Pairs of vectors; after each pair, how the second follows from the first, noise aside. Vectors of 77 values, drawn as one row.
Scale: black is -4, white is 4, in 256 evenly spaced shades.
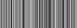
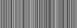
shrunk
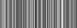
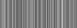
shrunk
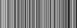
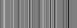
partly zeroed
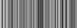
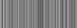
shrunk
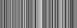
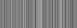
shrunk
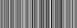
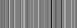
partly zeroed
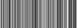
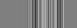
partly zeroed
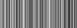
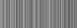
shrunk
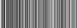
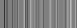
partly zeroed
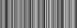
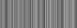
shrunk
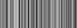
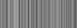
shrunk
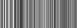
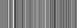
partly zeroed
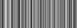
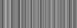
shrunk
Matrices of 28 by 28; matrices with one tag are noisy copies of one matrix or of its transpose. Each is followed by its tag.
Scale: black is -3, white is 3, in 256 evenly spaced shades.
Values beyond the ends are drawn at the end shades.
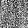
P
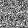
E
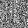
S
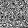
E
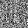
S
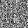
S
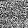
P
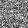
S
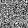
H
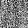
P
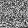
E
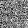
P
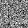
H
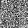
P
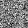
H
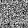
H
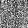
P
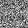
E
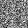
E
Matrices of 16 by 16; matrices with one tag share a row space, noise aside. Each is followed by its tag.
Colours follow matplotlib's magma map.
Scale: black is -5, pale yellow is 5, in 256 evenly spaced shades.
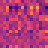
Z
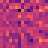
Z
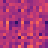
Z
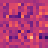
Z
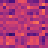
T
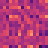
Z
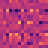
Z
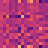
Z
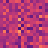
Z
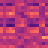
T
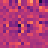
Z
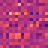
Z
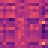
T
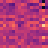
T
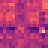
T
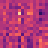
Z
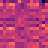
T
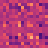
Z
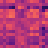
T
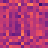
Z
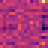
T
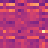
T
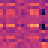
T
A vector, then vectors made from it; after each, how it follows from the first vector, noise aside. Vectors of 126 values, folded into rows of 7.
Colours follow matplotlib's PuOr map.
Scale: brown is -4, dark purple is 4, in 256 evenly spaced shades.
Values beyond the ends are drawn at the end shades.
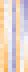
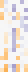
partly zeroed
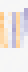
partly zeroed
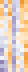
reversed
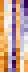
scaled up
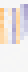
partly zeroed
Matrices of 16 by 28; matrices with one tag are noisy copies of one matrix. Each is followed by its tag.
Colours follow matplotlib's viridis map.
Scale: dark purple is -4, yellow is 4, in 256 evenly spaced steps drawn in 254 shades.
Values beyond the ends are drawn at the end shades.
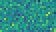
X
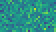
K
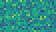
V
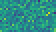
X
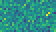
X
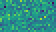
V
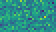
V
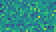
K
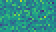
V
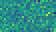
X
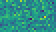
V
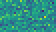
V
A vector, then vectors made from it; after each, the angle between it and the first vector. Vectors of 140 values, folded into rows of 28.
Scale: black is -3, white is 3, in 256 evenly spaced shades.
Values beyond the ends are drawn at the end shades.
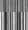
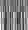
nearly parallel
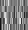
partly opposed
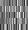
partly opposed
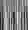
nearly opposite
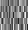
orthogonal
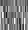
partly aligned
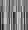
nearly opposite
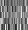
orthogonal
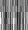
nearly parallel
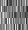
orthogonal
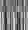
nearly parallel
